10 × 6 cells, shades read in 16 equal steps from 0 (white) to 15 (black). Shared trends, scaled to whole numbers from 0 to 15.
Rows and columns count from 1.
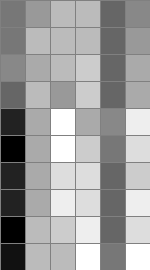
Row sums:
38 35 33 36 31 33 34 31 34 30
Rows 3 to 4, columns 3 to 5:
4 3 9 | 6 3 9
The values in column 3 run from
0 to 6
